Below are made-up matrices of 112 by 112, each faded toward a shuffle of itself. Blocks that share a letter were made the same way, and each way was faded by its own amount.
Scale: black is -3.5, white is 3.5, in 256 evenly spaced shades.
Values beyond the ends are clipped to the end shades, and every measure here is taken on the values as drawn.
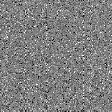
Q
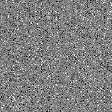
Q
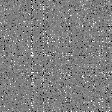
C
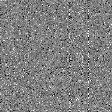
Q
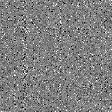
Q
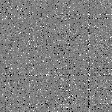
C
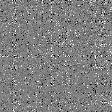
C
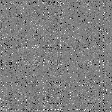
C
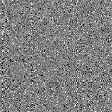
Q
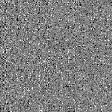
Q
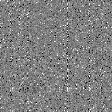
Q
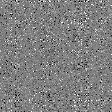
C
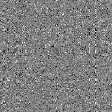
Q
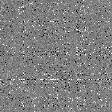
C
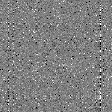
Q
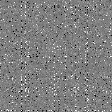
C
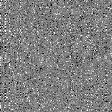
Q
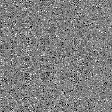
Q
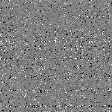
C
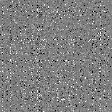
C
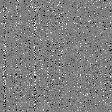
C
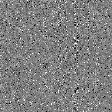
Q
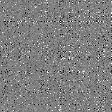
C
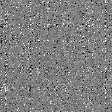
C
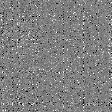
C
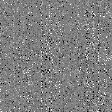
C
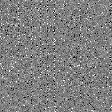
Q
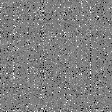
C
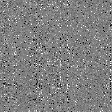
C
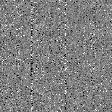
Q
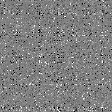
C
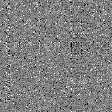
Q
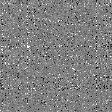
C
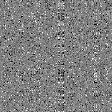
Q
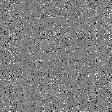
C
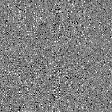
Q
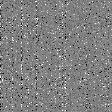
C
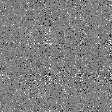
C
